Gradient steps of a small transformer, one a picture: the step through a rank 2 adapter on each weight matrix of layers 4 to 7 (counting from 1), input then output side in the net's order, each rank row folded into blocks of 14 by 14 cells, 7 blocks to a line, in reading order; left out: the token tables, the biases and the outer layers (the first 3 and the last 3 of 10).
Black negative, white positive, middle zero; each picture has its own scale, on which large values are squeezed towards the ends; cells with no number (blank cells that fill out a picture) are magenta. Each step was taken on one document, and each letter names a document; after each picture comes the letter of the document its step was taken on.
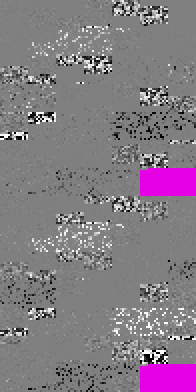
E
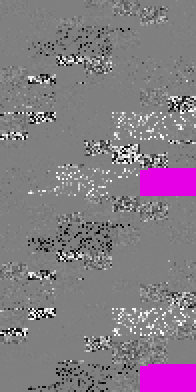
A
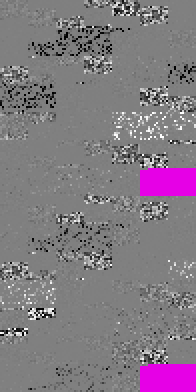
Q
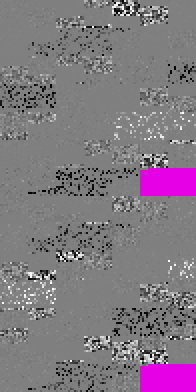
Q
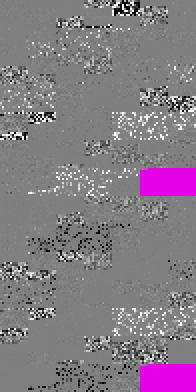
A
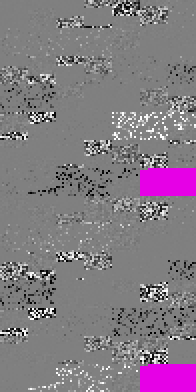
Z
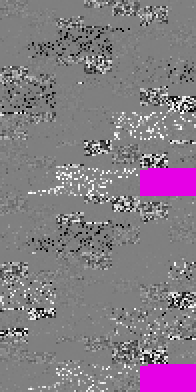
Q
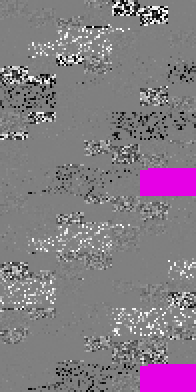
E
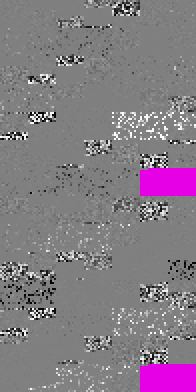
Z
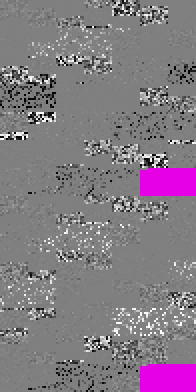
E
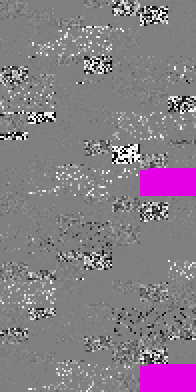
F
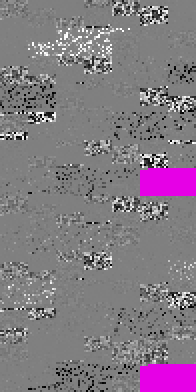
E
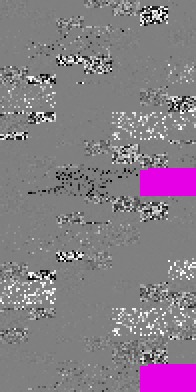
F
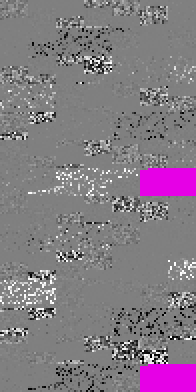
F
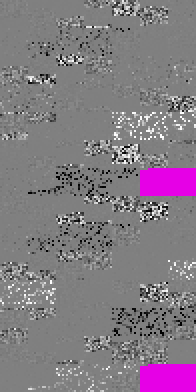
F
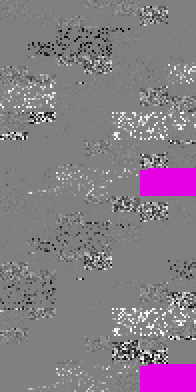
A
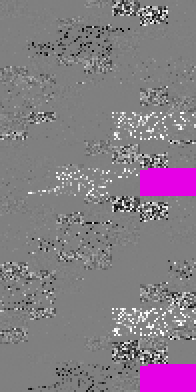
A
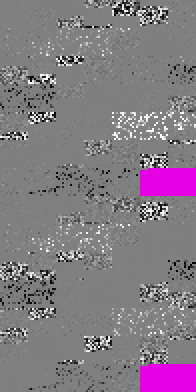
Z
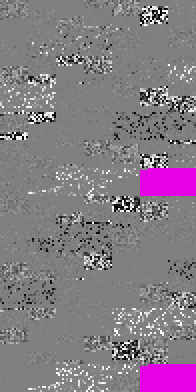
F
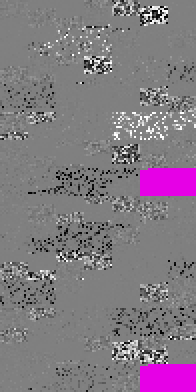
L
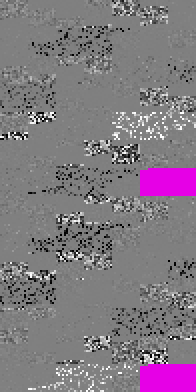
Q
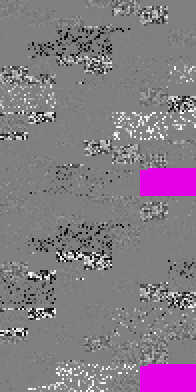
Q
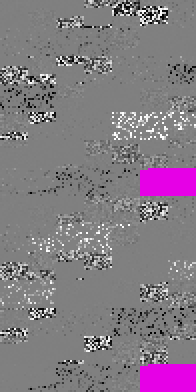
Z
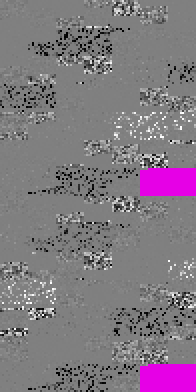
L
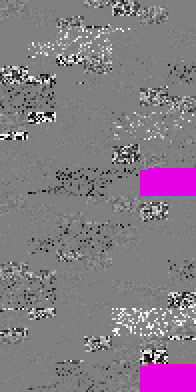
E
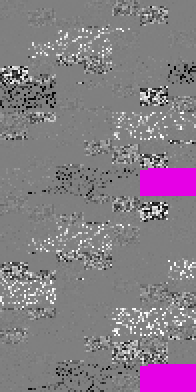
E
